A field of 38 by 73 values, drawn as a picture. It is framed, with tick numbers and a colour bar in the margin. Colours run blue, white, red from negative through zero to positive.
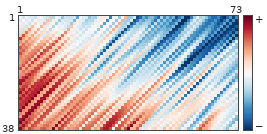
Overall the values sit about 50% of the way up the scale. Neither half mirrors the other. Streaks slant up to the right. Values rise toward the bottom left. The bottom left is the ninth with the highest average.
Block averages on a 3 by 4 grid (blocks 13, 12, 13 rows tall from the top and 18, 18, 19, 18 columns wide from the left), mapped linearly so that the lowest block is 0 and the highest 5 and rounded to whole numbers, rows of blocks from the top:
3 2 1 0 | 5 3 2 1 | 5 4 3 2
